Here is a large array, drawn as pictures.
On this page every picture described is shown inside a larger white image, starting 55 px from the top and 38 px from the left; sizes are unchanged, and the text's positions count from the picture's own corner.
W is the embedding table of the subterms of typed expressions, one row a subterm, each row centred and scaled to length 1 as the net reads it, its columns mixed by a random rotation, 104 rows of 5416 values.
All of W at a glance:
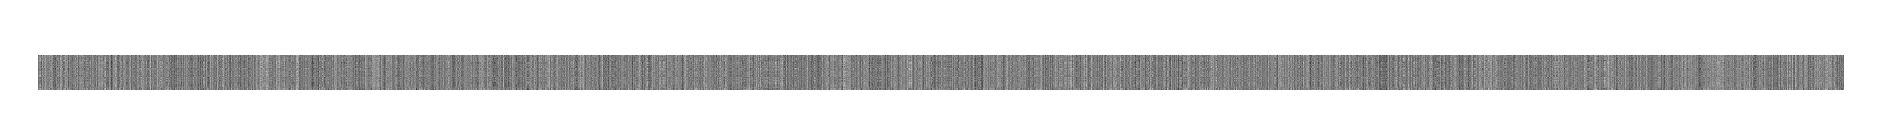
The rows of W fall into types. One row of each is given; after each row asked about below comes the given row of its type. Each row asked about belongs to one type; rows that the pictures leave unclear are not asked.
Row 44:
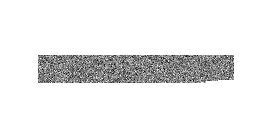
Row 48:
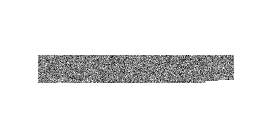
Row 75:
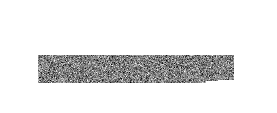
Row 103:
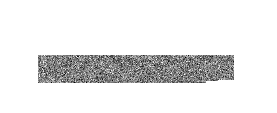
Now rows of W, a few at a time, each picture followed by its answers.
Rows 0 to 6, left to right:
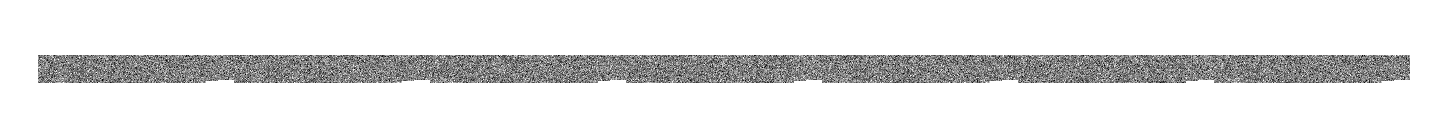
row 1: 44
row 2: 103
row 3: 48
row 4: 44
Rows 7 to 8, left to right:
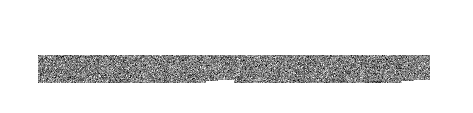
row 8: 48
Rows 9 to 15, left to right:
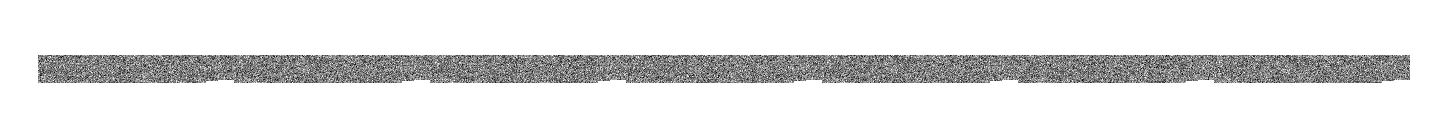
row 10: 103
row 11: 48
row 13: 103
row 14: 48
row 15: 103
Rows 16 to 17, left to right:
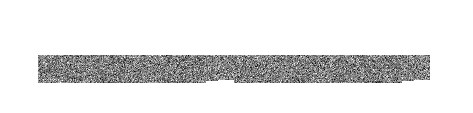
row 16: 48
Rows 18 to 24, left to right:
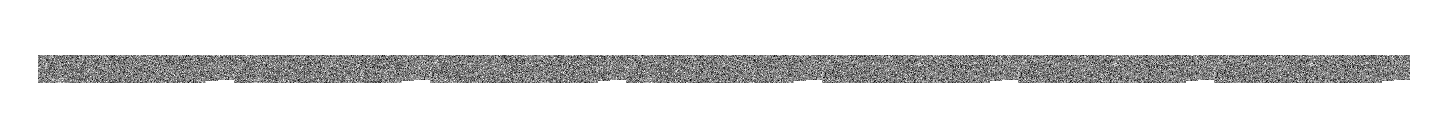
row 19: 48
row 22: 75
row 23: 75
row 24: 75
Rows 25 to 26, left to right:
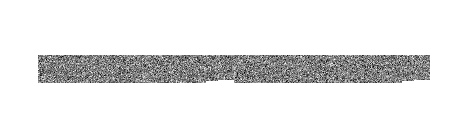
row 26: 75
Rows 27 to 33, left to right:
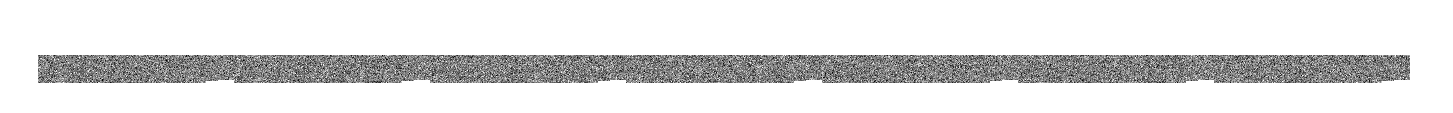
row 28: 48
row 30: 103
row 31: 75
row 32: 48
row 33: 44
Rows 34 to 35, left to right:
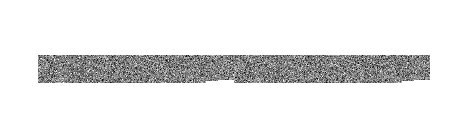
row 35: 75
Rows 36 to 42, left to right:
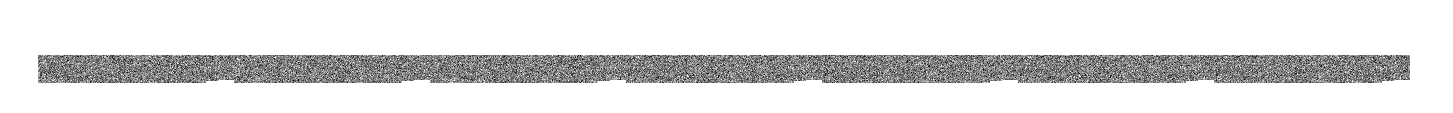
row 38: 48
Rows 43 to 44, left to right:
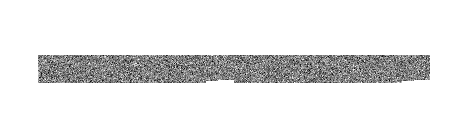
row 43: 75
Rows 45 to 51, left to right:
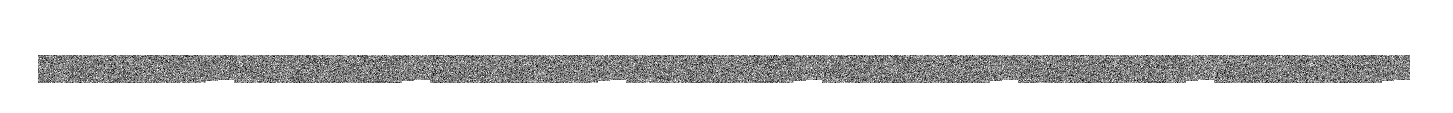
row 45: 44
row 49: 103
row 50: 48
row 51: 75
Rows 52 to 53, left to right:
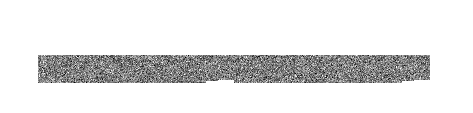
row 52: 103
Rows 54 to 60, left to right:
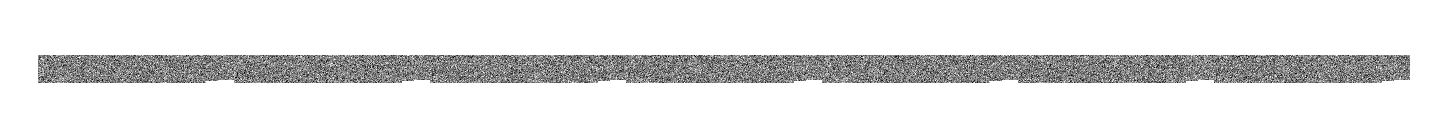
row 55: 75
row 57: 103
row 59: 48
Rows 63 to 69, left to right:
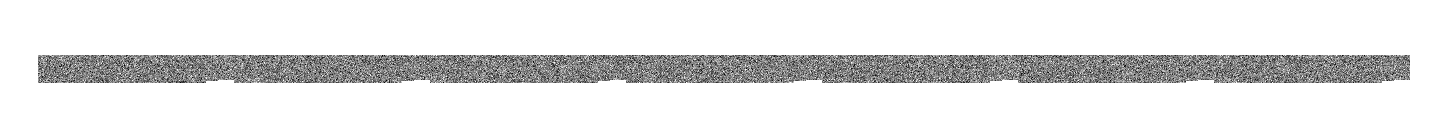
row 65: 103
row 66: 44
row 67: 48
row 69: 103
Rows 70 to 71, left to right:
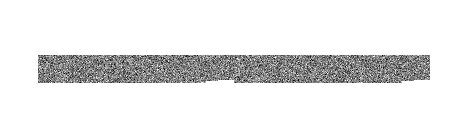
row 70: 44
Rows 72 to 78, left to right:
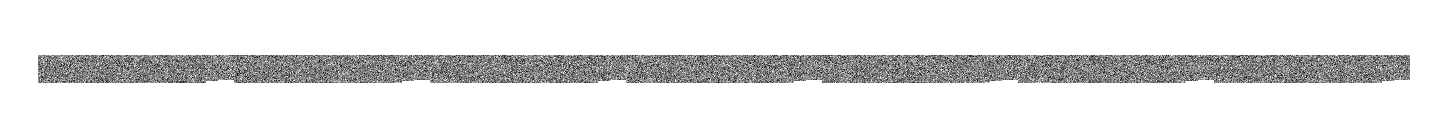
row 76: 44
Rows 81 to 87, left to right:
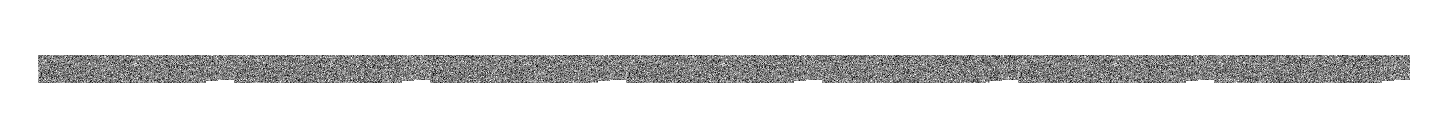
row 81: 75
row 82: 48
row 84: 75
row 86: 75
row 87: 48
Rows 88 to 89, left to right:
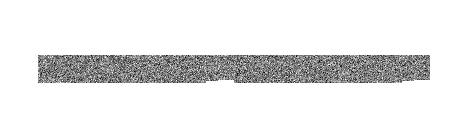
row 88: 103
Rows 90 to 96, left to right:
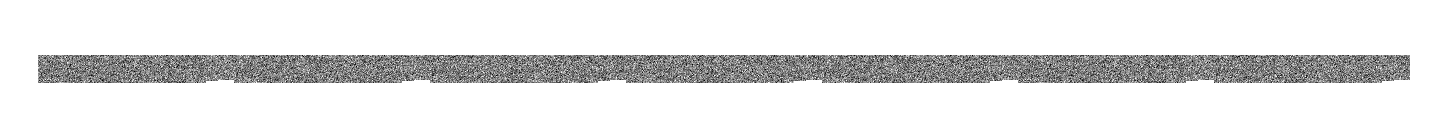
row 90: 48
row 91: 103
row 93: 44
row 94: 103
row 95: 48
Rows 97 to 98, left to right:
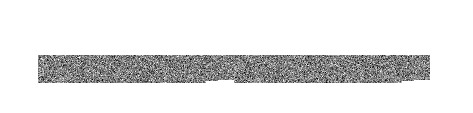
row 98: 75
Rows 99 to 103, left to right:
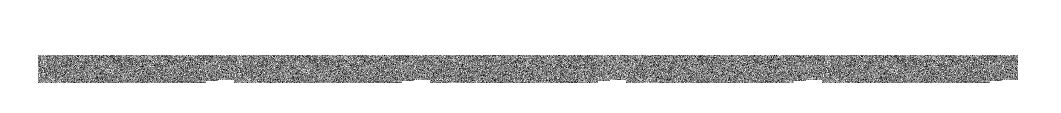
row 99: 103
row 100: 103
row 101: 48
